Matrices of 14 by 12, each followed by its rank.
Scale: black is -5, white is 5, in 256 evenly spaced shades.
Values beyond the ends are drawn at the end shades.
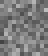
full rank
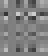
one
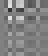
one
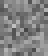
full rank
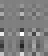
one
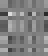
one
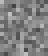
full rank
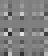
one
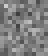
full rank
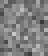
full rank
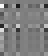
one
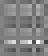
one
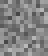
full rank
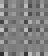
one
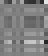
one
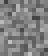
full rank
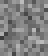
full rank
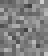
full rank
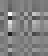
one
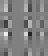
one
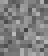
full rank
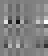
one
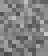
full rank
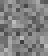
full rank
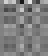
one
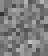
full rank
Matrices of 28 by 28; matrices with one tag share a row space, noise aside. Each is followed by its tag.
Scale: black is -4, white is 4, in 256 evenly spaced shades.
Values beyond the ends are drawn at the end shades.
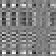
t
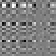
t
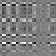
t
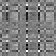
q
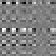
t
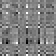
q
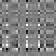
q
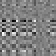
t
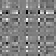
q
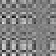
t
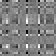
q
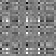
q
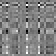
q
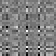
q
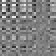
t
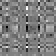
q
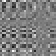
t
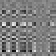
t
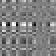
t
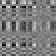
t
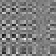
t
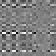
t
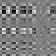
t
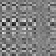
t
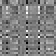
q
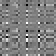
q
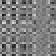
t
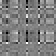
q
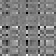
q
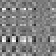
t
